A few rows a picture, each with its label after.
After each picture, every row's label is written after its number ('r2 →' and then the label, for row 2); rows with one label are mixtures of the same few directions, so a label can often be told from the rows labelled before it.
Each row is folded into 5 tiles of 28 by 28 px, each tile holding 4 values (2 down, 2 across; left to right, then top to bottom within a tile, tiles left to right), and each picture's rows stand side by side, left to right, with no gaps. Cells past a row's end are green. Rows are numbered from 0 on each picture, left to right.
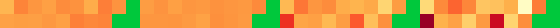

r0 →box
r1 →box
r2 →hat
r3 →hat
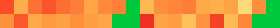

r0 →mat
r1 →hat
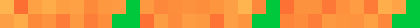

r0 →mat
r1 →hat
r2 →box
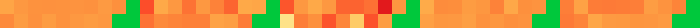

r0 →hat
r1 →box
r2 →hat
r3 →box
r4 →mat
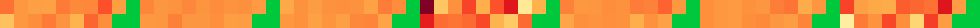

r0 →hat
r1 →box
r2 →box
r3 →box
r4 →hat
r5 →box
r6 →hat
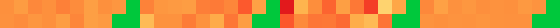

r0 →mat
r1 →hat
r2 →box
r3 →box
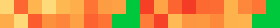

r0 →mat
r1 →mat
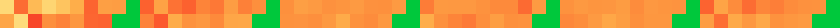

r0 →mat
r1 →mat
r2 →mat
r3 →hat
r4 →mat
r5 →mat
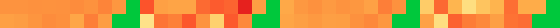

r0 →hat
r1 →hat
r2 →box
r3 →mat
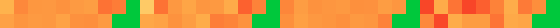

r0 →box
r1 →box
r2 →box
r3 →mat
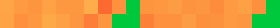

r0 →box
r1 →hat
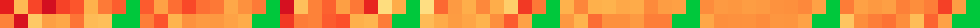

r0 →mat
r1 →mat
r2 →box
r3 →box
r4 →mat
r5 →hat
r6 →hat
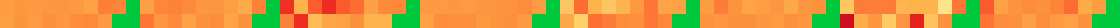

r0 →box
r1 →hat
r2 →mat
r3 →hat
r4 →mat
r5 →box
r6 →hat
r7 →box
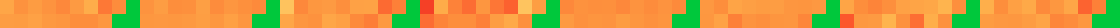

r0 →box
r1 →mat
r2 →box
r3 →box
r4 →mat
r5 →mat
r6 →hat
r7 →box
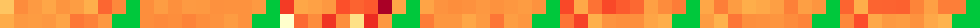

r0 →box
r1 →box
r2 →hat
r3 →hat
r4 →mat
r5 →mat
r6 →mat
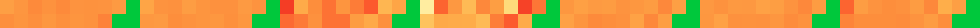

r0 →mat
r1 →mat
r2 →box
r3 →box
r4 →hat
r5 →mat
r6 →box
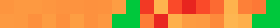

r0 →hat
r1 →mat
